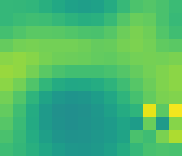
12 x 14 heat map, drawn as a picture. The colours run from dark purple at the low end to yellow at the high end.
The ninth with the lowest average is the bottom middle. Values change most from cell to cell in the bottom right. Overall the values sit about 70% of the way up the scale. An odd patch, rougher than its surroundings, sits in the bottom right.
